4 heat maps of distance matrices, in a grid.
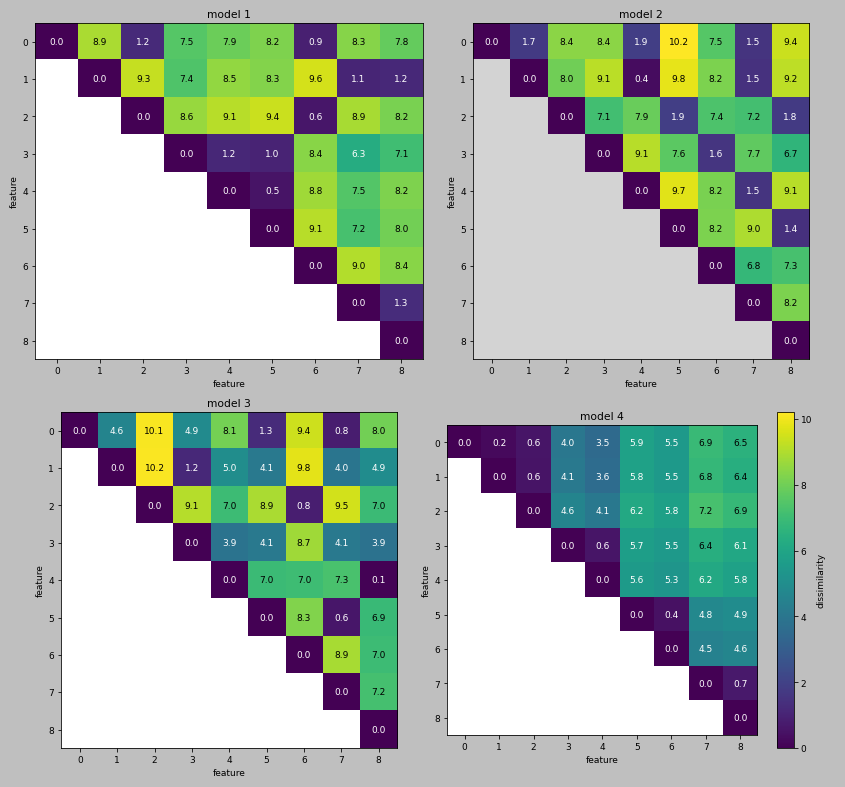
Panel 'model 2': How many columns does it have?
9
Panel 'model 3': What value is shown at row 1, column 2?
10.2
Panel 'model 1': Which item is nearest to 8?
1
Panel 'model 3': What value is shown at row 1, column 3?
1.2
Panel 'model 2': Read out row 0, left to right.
0.0 1.7 8.4 8.4 1.9 10.2 7.5 1.5 9.4
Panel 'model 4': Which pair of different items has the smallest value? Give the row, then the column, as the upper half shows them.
0, 1
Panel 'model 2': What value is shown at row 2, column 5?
1.9
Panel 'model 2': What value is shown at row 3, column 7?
7.7
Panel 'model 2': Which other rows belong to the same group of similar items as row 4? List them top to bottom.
0, 1, 7
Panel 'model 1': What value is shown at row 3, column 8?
7.1
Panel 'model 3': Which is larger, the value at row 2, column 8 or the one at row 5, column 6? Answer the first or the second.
the second
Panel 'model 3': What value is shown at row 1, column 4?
5.0
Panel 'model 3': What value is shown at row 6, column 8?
7.0
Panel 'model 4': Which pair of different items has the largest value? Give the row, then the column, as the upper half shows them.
2, 7
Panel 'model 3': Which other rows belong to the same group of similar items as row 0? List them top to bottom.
5, 7
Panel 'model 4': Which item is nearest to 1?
0
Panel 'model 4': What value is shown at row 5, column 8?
4.9
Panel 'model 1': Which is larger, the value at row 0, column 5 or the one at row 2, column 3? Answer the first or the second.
the second
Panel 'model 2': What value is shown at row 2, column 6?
7.4
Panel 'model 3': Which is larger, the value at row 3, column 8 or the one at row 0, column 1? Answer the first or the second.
the second
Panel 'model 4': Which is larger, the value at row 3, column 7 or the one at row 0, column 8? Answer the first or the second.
the second
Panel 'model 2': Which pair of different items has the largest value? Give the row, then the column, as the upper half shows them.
0, 5
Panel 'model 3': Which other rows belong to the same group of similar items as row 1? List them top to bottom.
3
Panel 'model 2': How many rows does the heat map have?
9
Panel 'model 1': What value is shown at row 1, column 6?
9.6
